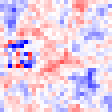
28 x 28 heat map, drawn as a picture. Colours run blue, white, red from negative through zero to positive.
Neither half mirrors the other. In the middle left lies a patch that is rougher than the rest. Overall the values sit about 50% of the way up the scale. The middle left is the roughest part. The bottom right is the ninth with the lowest average.
